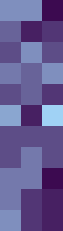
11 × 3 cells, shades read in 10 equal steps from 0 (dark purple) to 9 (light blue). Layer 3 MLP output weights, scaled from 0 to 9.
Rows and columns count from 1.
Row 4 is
5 4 6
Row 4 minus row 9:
0 -1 6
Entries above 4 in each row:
2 0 1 2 0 2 0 1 2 1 1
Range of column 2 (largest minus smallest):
5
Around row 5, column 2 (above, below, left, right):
4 1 3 2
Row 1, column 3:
0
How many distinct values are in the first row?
2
